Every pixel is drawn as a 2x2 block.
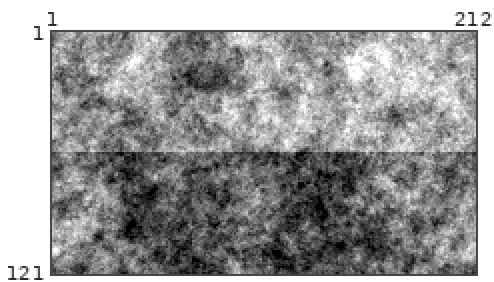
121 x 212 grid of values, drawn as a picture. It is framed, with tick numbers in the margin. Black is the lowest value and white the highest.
The ninth with the highest average is the top right. The bottom middle is the ninth with the lowest average. The top part is higher, up to a seam about 50% of the way down.
